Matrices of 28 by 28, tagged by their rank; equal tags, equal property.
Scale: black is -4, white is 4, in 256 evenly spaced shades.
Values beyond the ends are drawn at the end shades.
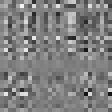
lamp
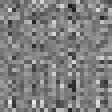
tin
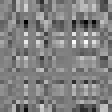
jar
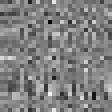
tin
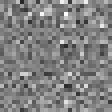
tin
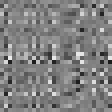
lamp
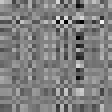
jar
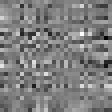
lamp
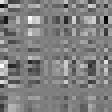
jar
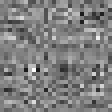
tin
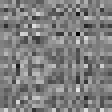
lamp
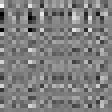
jar
